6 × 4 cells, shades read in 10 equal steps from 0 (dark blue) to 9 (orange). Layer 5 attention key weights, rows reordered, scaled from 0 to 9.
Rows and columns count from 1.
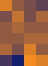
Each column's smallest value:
2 0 4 3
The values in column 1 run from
2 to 8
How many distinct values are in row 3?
2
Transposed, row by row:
8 4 5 5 6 2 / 5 7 6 5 4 0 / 4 4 5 6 8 9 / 3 6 5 6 5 8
